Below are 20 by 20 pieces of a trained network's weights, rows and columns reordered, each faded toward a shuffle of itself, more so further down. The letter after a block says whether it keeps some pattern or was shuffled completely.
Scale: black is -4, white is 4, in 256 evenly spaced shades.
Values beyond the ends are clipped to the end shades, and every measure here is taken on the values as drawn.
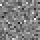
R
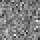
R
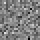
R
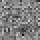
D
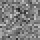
R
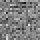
D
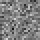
R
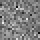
R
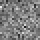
R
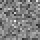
R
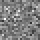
R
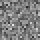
R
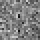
D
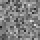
R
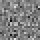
D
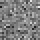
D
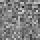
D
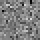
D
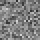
R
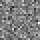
R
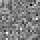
R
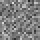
R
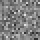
R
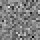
R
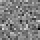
D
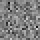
D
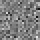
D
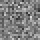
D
